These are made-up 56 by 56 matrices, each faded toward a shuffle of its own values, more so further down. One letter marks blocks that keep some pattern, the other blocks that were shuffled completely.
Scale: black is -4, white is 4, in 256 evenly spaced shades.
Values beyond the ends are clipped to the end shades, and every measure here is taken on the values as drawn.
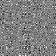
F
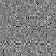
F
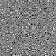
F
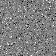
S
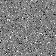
S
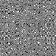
F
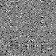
F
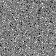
S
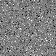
S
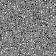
S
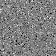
S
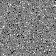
S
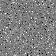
S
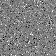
S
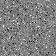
S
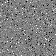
S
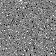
S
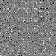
F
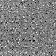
F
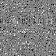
F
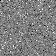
S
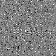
F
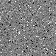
S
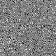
F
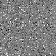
F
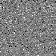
F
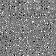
F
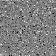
F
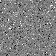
S
